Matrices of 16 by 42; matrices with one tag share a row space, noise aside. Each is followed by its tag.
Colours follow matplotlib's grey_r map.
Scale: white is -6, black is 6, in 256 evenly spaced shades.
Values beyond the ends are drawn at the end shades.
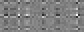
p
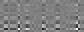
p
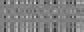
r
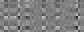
p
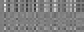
r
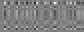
r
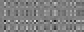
r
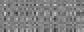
r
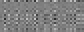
r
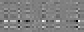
p
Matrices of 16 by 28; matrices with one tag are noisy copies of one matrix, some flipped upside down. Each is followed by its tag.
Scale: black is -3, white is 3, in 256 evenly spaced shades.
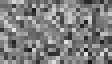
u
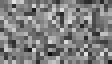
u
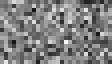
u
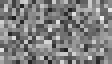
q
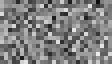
q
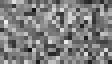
u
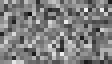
u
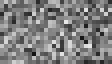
u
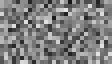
q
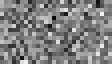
q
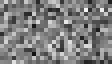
u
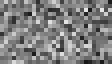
u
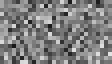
q
